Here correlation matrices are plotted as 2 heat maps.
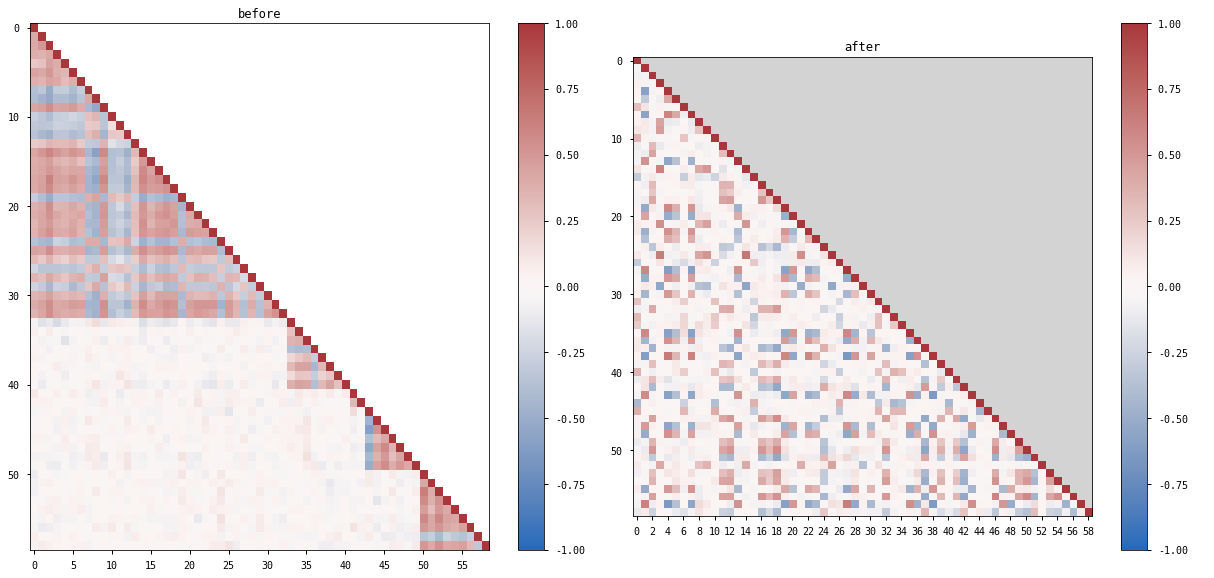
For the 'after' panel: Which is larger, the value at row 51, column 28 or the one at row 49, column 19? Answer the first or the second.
the second
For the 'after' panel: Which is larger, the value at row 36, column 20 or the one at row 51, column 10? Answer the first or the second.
the second
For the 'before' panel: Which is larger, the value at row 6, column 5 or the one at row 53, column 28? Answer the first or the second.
the first
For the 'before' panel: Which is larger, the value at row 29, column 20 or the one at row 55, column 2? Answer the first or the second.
the second
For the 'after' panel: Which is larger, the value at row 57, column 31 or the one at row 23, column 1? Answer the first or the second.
the first
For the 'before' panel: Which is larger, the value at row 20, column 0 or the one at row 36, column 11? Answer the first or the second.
the first
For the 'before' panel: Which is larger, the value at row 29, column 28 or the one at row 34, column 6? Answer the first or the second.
the second
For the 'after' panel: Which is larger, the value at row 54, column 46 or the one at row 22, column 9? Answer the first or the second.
the first
